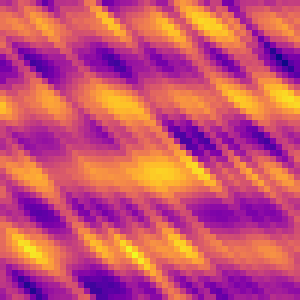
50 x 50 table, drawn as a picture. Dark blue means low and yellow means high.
Average level on the scale: 50%. Stripes: horizontal, repeating 4 times. Lone odd cells: none. Ninth with the highest average: centre. Slope: none.
